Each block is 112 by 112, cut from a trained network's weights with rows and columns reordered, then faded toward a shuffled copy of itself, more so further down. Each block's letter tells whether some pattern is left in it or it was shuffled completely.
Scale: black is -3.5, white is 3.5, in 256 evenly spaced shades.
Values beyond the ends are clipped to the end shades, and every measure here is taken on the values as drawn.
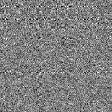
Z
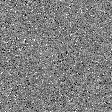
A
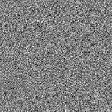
Z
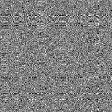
Z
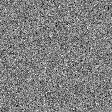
A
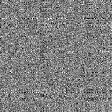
Z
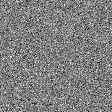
A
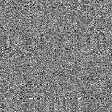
Z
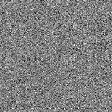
Z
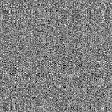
Z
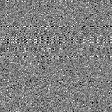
Z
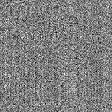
Z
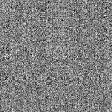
Z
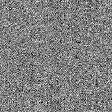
Z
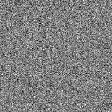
Z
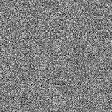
Z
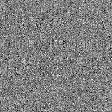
Z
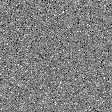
A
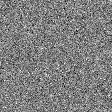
A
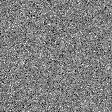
A
